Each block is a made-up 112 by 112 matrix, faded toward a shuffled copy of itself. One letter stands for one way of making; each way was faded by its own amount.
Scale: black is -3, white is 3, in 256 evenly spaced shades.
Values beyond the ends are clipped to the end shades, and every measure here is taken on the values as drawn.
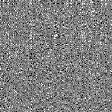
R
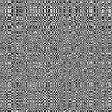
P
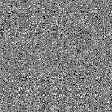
R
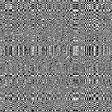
P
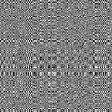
P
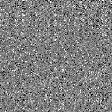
R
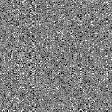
R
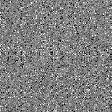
R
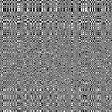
P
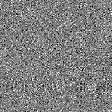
R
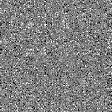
R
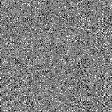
R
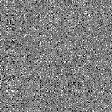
R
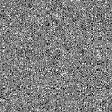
R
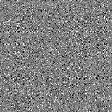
R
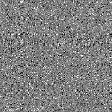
R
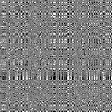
P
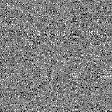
R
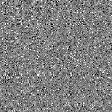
R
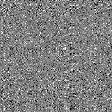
R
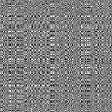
P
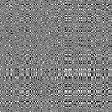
P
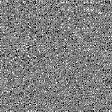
R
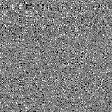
R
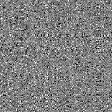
R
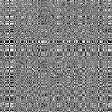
P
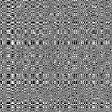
P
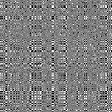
P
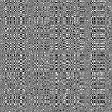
P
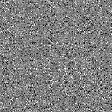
R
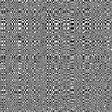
P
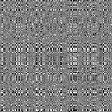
P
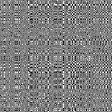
P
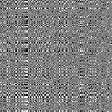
P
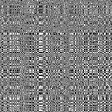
P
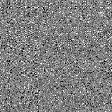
R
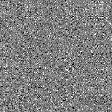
R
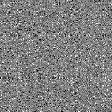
R
